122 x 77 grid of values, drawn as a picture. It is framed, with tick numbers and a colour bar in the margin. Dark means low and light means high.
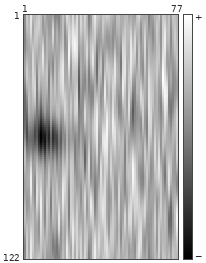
Ninth with the lowest average: middle left. Dips: one, in the middle left. Grain: streaks running down. Average level on the scale: 70%.
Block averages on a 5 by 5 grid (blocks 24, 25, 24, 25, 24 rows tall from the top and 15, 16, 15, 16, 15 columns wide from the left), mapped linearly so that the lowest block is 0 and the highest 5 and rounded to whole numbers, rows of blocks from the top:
45444 / 44444 / 03544 / 44444 / 44544
